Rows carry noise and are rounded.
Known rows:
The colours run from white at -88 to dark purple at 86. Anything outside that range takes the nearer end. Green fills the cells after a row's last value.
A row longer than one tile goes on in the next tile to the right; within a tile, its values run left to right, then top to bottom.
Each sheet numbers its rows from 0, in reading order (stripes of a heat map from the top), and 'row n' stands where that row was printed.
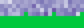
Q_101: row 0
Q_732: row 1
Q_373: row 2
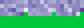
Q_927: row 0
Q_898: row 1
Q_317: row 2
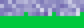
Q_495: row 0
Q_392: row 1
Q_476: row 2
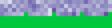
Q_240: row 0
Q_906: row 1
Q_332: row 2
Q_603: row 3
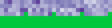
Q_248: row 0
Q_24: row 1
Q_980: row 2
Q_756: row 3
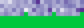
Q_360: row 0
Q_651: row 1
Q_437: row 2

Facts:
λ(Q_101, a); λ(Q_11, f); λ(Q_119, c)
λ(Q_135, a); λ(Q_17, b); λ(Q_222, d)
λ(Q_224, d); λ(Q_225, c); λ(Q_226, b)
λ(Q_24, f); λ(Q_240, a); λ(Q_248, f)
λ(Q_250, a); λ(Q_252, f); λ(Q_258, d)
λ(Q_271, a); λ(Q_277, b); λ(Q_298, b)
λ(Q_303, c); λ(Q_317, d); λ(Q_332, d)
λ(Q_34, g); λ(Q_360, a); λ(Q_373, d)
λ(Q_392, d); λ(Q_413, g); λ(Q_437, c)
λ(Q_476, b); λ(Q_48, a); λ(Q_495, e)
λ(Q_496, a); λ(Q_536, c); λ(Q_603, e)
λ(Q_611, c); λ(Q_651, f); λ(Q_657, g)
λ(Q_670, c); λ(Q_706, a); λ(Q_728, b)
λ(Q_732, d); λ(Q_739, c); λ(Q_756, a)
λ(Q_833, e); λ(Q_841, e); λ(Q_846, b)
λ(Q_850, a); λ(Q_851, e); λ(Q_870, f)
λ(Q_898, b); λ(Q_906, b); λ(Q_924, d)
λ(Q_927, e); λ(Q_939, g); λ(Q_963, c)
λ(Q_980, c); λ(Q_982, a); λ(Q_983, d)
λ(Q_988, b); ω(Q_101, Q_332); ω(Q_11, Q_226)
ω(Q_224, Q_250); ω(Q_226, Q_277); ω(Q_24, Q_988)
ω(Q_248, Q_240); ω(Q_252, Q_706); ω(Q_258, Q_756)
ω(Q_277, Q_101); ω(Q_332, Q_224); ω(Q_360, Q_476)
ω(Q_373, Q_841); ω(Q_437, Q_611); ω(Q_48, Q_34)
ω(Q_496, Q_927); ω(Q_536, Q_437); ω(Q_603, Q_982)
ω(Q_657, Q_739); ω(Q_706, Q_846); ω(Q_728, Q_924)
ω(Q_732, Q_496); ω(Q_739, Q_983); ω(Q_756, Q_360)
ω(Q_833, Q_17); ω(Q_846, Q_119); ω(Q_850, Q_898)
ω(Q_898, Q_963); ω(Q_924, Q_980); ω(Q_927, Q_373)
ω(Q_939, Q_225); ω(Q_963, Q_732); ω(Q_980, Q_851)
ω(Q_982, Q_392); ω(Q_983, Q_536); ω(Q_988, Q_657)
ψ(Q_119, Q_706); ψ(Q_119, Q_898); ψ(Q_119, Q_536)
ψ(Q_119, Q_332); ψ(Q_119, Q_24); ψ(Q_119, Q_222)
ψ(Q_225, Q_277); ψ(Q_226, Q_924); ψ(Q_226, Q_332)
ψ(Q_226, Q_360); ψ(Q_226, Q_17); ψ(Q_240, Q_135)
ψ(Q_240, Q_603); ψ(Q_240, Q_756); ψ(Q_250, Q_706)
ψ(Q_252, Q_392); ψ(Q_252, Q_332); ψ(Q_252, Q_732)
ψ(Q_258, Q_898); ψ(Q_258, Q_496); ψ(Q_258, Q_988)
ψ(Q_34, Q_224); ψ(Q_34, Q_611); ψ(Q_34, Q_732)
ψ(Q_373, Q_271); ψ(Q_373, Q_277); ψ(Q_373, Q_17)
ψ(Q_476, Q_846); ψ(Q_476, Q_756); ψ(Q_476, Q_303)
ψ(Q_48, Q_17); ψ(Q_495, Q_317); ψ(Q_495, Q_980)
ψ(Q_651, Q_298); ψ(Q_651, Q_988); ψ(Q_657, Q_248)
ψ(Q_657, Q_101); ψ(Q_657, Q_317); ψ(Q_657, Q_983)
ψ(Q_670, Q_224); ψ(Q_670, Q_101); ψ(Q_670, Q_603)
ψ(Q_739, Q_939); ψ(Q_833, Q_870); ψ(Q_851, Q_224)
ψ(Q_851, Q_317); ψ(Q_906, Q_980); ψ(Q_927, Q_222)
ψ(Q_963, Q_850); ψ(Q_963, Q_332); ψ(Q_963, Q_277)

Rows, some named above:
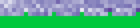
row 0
Q_271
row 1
Q_332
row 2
Q_841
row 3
Q_980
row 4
Q_611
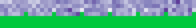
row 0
Q_101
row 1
Q_982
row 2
Q_927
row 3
Q_833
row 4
Q_846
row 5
Q_611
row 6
Q_651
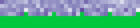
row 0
Q_841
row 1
Q_924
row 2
Q_224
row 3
Q_841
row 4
Q_360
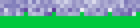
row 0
Q_670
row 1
Q_34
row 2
Q_48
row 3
Q_360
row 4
Q_373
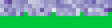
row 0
Q_252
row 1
Q_706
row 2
Q_728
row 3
Q_303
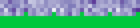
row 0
Q_119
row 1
Q_496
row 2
Q_963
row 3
Q_870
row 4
Q_739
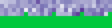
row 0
Q_496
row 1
Q_536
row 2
Q_939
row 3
Q_373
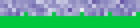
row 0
Q_924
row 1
Q_226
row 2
Q_250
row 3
Q_222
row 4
Q_258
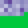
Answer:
Q_11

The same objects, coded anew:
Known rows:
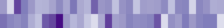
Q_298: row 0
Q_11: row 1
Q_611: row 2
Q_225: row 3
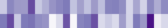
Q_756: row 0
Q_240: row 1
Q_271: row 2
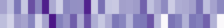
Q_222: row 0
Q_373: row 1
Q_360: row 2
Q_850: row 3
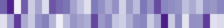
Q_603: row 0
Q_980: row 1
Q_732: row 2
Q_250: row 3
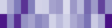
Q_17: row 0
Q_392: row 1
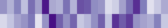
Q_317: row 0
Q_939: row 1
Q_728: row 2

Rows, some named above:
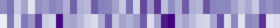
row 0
Q_101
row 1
Q_24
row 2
Q_258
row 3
Q_24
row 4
Q_250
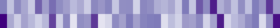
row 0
Q_252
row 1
Q_250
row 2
Q_225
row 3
Q_222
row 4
Q_224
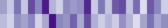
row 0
Q_222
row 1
Q_373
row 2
Q_657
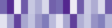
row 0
Q_603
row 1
Q_603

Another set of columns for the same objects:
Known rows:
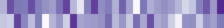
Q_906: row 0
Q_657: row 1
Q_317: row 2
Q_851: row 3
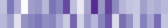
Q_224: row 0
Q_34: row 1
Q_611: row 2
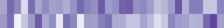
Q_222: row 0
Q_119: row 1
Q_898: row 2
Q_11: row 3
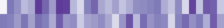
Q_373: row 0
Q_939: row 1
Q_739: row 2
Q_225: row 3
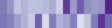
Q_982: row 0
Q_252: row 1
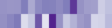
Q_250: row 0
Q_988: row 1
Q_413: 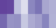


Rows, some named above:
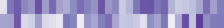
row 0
Q_226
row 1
Q_119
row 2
Q_927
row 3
Q_670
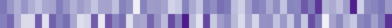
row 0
Q_706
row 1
Q_706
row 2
Q_924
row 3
Q_48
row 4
Q_841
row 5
Q_476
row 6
Q_258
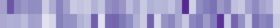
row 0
Q_728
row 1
Q_101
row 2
Q_271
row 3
Q_258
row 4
Q_303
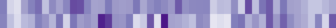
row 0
Q_603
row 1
Q_651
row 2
Q_250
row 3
Q_846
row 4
Q_963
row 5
Q_496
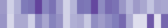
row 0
Q_833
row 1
Q_833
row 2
Q_706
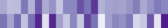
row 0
Q_240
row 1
Q_476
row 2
Q_250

